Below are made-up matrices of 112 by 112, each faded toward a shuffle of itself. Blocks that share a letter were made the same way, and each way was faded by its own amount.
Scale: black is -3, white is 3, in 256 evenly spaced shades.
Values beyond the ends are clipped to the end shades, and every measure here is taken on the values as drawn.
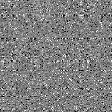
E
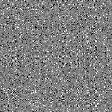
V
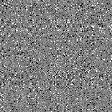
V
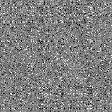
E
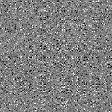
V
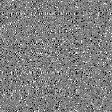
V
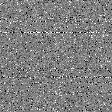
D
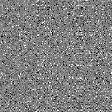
V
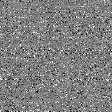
D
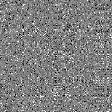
V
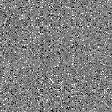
V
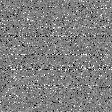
D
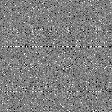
E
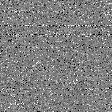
D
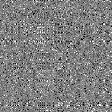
E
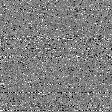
D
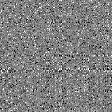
V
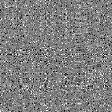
E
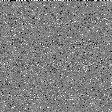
D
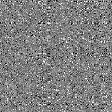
E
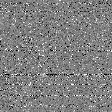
D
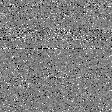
D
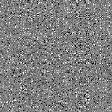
V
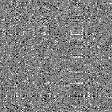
E
